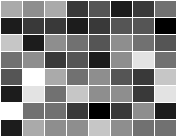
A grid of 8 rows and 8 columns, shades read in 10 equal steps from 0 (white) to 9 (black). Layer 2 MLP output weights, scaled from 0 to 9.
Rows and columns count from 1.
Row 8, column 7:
5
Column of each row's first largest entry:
6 8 2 5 7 1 5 1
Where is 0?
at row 5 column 2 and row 7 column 1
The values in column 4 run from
2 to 8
